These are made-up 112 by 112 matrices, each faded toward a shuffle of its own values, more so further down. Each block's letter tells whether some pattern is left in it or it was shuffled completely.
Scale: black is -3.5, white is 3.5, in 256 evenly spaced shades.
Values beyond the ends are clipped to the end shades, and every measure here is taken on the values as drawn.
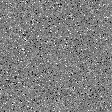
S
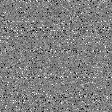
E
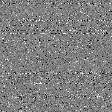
E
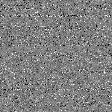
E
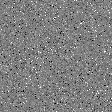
S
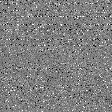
E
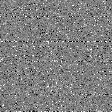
E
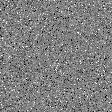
S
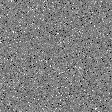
S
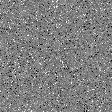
S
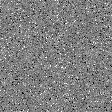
S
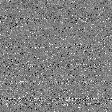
E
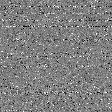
E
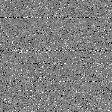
E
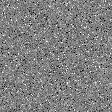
S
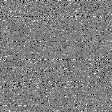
E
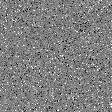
S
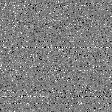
E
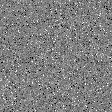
S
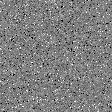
S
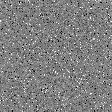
S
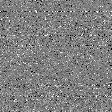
E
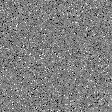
S
